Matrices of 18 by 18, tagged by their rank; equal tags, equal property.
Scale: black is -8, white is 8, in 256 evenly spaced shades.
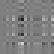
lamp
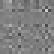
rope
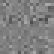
rope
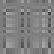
lamp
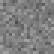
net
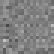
rope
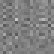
rope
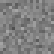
net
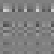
lamp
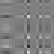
lamp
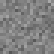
net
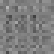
rope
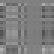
lamp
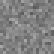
net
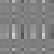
lamp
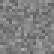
net
